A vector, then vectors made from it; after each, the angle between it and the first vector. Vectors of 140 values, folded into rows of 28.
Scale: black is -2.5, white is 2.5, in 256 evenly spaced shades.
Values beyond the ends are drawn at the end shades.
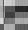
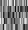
partly aligned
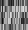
partly opposed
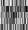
partly aligned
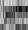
nearly parallel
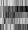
nearly parallel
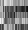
nearly parallel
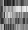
nearly opposite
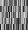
orthogonal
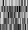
partly aligned
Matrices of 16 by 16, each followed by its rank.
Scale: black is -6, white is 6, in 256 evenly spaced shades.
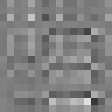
two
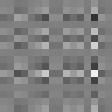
one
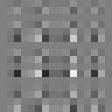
one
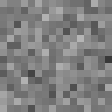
full rank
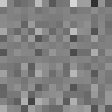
two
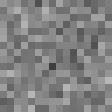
full rank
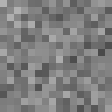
full rank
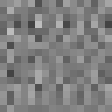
two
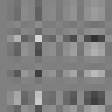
one
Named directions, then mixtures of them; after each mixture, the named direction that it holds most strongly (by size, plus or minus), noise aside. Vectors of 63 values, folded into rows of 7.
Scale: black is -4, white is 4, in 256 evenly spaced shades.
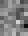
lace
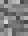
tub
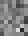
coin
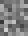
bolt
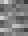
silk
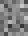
bolt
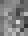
lace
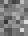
tub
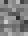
tub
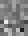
bolt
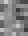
silk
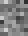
silk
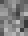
lace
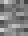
silk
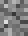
tub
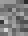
silk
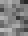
silk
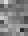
silk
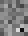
coin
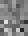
coin
